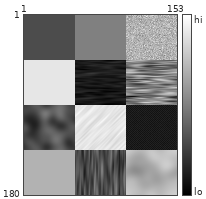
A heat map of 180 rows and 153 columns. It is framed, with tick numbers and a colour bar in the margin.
The table splits into 4 rows of 3 panels. Panel 1,1: low, flat. Panel 1,2: middling, flat. Panel 1,3: high, fine-grained. Panel 2,1: very high, flat. Panel 2,2: very low, streaked across, faint in contrast. Panel 2,3: middling, streaked across, strong in contrast. Panel 3,1: low, smooth. Panel 3,2: very high, slanting up to the right, faint in contrast. Panel 3,3: very low, checkered, faint in contrast. Panel 4,1: high, flat. Panel 4,2: low, streaked downward. Panel 4,3: high, smooth.
